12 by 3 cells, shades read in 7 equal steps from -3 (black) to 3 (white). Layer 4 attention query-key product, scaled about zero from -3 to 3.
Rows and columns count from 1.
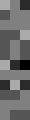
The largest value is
1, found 4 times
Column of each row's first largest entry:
1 2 1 3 2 2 1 1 2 3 1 1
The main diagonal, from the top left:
1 0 0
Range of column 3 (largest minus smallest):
4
